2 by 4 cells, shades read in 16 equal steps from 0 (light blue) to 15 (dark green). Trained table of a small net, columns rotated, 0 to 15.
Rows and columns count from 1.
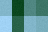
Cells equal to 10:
1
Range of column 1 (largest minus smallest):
3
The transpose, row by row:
3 0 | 15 12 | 8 3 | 10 4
